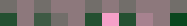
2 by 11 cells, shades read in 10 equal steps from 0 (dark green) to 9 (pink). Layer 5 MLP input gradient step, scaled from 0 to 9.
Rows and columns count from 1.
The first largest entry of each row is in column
2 7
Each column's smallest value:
1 5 2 4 5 1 5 1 5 5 0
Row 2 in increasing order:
0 1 1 1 2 4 5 5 5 6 9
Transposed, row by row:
4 1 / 5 5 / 4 2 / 5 4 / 5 5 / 4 1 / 5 9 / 4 1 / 5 6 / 5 5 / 4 0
